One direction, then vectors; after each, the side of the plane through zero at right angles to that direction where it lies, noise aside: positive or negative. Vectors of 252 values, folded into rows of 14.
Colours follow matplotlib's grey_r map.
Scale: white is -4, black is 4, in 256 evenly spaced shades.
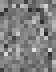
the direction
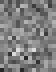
positive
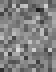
positive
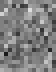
negative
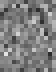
positive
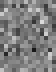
negative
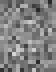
positive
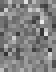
negative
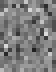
negative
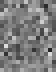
negative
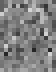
negative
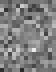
positive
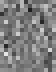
positive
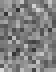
negative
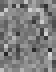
negative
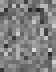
positive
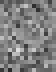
positive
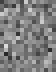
negative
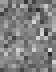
positive
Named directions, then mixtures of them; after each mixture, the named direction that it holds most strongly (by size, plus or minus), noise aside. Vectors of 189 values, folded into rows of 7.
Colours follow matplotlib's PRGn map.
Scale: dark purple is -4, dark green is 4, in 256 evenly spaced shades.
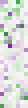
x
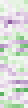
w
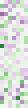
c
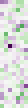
x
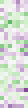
w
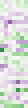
w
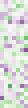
c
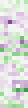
w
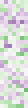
w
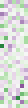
c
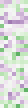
w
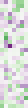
x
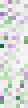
c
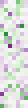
x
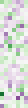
x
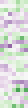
w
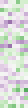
w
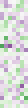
c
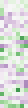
w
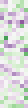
w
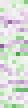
w
